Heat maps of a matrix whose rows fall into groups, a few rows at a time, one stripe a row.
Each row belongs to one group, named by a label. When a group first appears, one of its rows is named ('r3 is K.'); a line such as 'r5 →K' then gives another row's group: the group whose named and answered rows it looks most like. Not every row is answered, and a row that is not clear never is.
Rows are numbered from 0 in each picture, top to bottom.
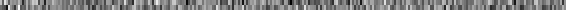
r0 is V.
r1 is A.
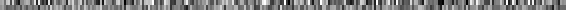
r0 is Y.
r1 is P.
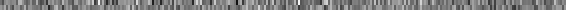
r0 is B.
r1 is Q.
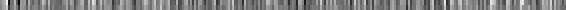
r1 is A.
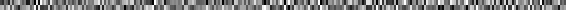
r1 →Y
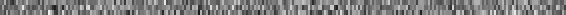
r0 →P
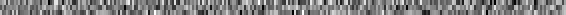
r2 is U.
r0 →Q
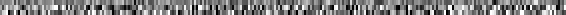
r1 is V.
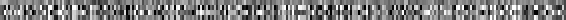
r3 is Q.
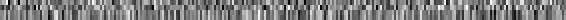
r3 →Q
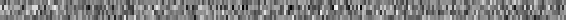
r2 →Y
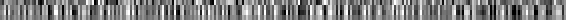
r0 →B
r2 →Q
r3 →Q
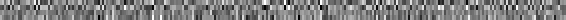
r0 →Y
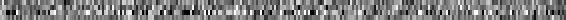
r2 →P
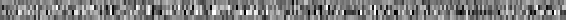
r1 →B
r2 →B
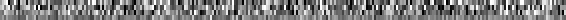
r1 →Y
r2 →U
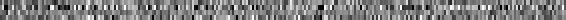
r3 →B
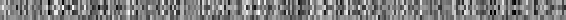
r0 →Q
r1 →P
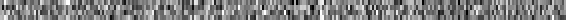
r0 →U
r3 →U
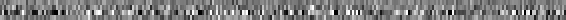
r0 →B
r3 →P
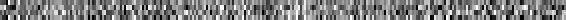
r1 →P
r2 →V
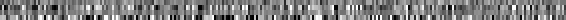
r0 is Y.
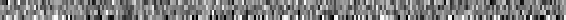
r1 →Y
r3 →V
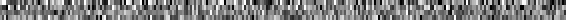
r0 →P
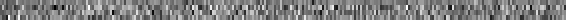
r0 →P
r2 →B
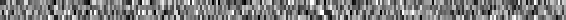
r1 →Q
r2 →U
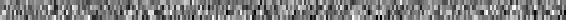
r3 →P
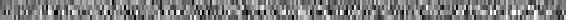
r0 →B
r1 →Y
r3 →U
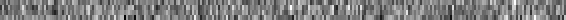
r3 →U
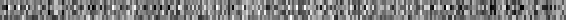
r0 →Q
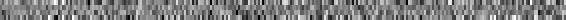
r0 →V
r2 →B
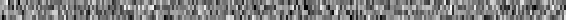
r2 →V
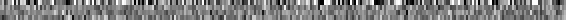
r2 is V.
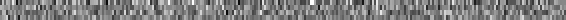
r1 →Y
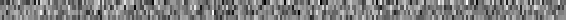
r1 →U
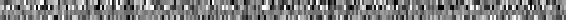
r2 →V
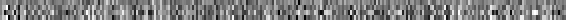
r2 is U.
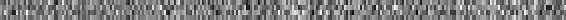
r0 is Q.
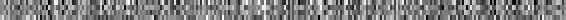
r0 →Q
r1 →Y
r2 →Q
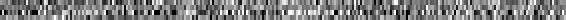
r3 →V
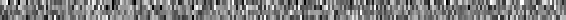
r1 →B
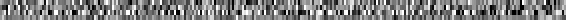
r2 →Q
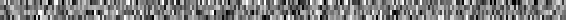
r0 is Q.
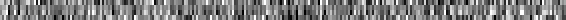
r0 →Y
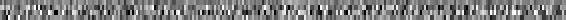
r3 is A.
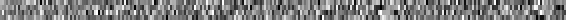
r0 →Y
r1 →U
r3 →V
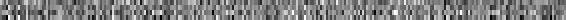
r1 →A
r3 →A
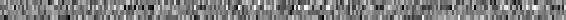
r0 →Q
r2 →V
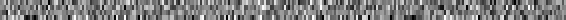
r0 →Q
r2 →A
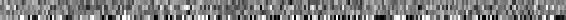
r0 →V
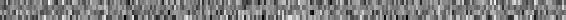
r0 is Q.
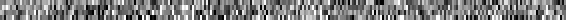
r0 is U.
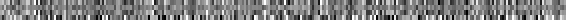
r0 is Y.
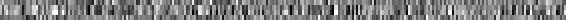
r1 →V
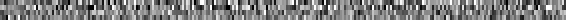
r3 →A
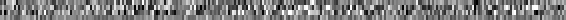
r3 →Y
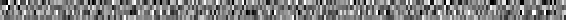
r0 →A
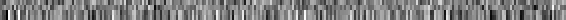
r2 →A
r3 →A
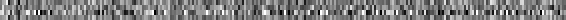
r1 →P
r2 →Y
